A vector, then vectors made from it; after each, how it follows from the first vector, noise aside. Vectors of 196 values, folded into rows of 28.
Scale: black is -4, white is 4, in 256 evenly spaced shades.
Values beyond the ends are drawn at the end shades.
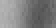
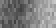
reversed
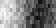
scaled up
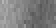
shrunk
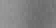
shrunk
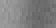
shrunk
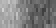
copied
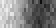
scaled up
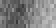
reversed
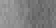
shrunk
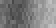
reversed
